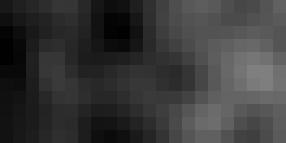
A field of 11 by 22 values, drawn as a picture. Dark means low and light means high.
Values rise toward the right. The middle right is the ninth with the highest average. On average the colour sits 20% of the way up the scale.
